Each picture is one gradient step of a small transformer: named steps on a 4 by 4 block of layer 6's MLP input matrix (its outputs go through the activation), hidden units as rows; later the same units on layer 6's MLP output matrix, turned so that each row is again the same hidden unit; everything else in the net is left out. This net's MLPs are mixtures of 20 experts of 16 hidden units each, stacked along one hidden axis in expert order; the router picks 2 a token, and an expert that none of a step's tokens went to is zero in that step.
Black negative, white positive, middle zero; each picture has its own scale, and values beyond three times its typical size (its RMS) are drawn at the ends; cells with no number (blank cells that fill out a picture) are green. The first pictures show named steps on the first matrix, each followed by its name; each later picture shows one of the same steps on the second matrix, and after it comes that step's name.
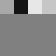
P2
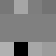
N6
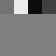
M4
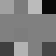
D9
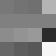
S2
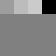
P2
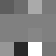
S2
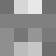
D9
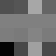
S2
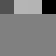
P2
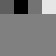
P2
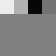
M4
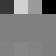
N6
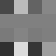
S2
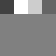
M4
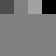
M4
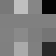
D9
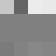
N6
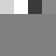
P2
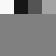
M4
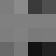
S2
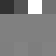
N6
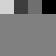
P2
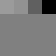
M4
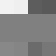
N6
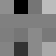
D9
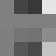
D9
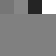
M4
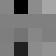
D9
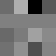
D9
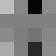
D9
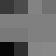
S2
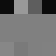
N6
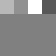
M4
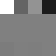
N6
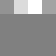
M4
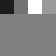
P2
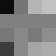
D9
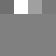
P2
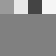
P2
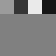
P2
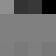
N6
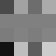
S2
